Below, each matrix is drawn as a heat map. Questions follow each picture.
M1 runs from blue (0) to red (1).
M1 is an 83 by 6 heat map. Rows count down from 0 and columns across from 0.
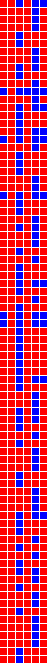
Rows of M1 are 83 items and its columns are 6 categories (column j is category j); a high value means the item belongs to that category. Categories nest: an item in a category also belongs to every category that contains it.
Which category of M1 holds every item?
1
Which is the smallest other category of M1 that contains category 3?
1
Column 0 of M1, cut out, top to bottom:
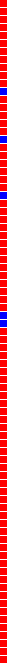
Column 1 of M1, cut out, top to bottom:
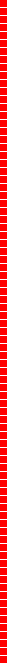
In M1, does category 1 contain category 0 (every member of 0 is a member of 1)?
yes
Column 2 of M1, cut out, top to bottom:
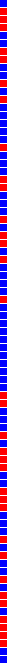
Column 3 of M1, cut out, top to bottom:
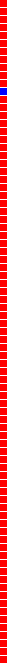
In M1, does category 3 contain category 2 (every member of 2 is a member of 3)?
yes
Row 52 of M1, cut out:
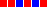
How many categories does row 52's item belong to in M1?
4
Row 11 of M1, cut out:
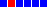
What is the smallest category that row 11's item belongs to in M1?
1
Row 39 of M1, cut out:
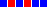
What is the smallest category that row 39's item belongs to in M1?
3
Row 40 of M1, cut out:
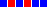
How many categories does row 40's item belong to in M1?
2
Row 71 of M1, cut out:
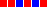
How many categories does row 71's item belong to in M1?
4
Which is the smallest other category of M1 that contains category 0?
3
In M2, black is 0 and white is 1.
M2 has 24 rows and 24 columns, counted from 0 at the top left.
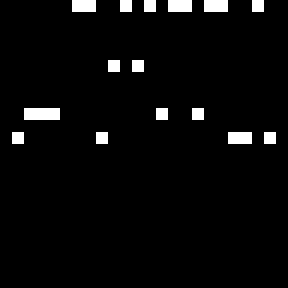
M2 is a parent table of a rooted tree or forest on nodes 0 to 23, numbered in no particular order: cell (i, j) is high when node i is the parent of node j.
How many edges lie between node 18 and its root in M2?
1
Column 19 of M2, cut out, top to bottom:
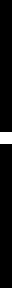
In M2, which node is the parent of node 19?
11
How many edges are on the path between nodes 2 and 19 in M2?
4
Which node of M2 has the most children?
0
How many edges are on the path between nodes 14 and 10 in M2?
2
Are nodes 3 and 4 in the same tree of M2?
yes
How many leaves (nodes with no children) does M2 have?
20
